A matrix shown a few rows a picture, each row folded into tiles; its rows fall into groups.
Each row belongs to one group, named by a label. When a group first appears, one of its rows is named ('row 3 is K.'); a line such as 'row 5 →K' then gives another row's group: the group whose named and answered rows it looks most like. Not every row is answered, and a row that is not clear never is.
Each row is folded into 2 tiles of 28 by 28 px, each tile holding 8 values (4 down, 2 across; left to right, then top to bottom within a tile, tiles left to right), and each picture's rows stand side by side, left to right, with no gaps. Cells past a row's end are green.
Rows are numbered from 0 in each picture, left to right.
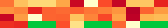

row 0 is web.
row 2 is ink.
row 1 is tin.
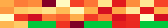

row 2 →web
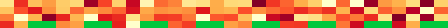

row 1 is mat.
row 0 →tin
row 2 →tin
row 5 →web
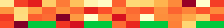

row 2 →web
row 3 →tin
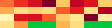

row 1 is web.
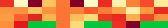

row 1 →tin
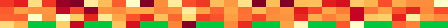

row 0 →tin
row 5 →ink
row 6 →ink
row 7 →web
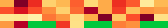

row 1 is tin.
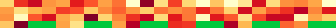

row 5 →web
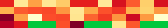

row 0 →web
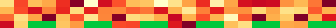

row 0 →tin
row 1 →tin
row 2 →web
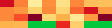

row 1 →tin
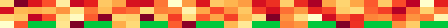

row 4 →mat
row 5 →mat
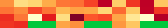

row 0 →web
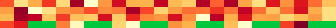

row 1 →tin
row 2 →ink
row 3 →mat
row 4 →ink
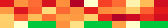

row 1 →tin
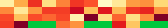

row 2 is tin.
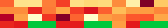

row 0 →web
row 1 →web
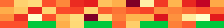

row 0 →web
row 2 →tin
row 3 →mat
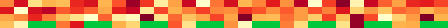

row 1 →mat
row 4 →ink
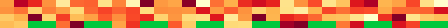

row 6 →mat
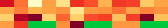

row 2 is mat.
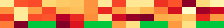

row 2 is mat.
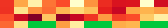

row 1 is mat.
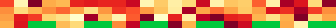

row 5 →ink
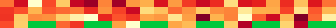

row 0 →tin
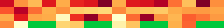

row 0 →ink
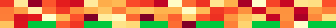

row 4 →tin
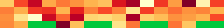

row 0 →mat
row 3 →tin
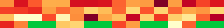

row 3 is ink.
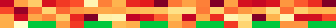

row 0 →ink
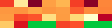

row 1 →mat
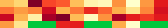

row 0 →mat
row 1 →web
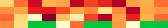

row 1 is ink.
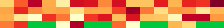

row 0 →mat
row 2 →ink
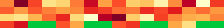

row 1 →mat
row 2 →web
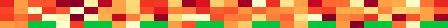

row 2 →mat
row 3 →mat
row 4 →tin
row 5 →mat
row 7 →mat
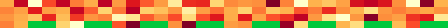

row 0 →tin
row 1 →ink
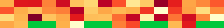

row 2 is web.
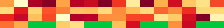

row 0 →mat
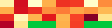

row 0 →tin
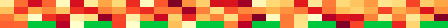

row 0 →mat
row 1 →tin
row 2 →tin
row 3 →ink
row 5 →tin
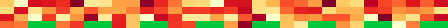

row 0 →mat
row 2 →mat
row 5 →ink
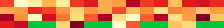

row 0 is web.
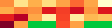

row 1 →web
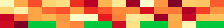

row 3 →ink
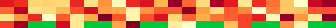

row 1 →tin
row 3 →ink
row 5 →mat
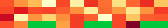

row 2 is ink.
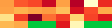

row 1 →tin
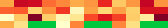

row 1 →ink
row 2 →mat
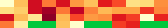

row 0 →mat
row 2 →web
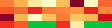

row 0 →web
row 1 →tin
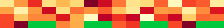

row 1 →mat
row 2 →web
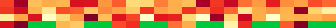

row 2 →web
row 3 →mat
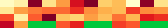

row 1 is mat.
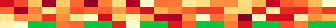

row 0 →ink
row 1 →mat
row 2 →tin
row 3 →web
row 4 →web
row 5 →web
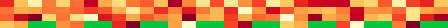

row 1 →mat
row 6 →ink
